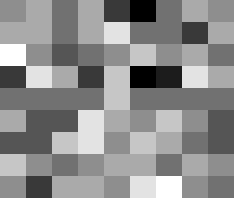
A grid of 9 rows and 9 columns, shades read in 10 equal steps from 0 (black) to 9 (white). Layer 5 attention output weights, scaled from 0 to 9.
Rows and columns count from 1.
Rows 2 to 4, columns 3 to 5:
4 6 8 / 3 4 5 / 6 2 7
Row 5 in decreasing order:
7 4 4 4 4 4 4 4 4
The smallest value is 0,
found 2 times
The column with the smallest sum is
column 9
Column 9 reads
5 6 4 6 4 3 3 5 4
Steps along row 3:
down down up up up down up down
